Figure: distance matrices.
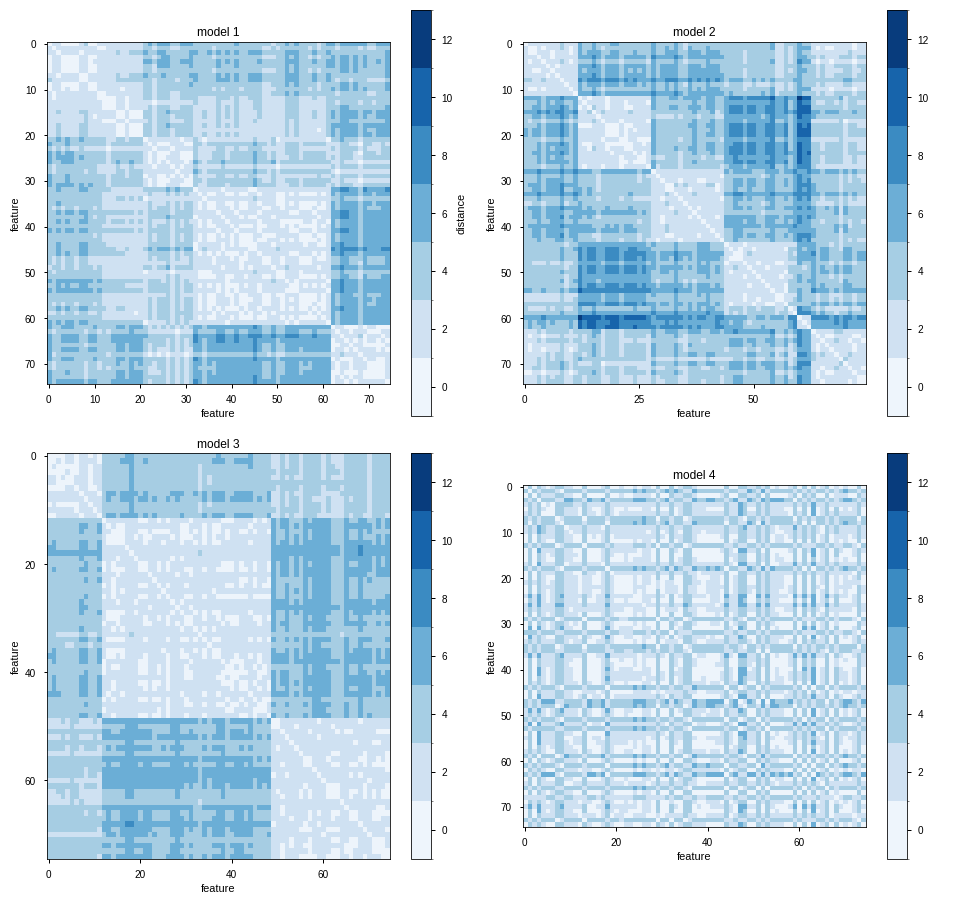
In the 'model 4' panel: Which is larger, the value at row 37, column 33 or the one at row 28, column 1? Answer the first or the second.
the second
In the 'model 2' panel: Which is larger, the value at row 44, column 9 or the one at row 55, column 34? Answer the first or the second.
the second
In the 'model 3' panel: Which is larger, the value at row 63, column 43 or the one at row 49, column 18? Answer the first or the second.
the second
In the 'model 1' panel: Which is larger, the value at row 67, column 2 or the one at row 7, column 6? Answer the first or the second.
the first
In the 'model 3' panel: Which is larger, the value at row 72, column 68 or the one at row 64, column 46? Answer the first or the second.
the second
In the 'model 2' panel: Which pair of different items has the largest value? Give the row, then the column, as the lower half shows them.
60, 12
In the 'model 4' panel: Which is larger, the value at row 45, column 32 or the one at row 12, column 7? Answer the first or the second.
the second
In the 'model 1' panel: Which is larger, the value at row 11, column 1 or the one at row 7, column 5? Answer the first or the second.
the second
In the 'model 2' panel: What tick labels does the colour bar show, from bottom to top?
0, 2, 4, 6, 8, 10, 12
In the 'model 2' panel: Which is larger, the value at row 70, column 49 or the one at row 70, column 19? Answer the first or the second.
the first
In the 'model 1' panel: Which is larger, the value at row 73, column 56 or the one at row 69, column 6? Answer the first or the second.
the first
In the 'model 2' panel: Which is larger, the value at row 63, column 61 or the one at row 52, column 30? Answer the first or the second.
the first
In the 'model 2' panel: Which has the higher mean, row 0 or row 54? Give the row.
54
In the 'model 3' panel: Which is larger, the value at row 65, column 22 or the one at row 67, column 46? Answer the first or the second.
the first
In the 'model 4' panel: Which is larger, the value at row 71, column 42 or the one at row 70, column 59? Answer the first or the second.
the second
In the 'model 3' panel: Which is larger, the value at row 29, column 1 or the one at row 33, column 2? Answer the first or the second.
the first
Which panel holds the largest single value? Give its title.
model 2
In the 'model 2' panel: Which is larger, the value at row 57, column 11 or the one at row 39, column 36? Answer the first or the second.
the first
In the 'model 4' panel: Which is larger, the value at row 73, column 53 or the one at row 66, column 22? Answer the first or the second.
the second
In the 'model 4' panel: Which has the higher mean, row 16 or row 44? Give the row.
44
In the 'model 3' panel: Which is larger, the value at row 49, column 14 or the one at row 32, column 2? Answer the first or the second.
the first
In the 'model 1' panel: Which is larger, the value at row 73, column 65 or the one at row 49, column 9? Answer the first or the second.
the second
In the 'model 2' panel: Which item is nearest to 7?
5
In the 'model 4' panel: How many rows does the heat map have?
75
